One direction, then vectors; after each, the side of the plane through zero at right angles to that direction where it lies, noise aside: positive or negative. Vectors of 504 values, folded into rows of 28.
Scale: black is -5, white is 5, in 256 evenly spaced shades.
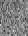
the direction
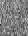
negative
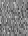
negative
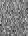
negative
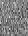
negative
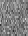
negative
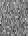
negative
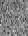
positive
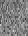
positive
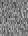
positive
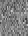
positive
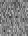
positive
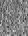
positive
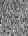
positive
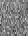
negative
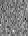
positive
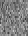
positive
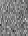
negative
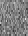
negative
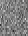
negative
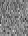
positive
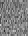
positive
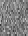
negative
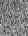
positive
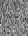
positive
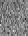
positive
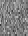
negative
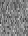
positive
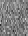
negative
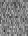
positive
